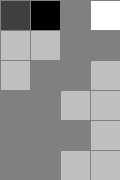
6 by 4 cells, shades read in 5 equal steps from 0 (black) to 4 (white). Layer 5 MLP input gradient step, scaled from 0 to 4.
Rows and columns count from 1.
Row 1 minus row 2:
-2 -3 0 2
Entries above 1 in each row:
2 4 4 4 4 4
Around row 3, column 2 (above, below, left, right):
3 2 3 2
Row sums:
7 10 10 10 9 10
